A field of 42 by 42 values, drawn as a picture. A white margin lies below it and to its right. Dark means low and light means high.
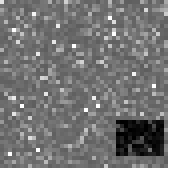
The distribution is heavy-tailed on both sides. Neither half mirrors the other. The bottom right is the ninth with the lowest average. An odd patch, lower than its surroundings, sits in the bottom right.
